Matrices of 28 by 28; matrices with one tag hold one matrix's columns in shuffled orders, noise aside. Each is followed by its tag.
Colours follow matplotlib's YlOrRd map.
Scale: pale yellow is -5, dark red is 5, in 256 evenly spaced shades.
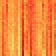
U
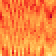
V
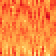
V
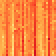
U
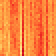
U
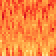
V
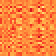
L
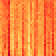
U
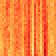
U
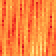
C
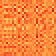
L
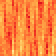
C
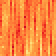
C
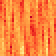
C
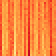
U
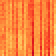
U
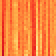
U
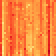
U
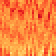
V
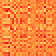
L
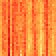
U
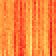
U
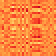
L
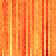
U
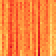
U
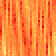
C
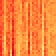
U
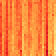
U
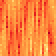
C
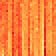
U
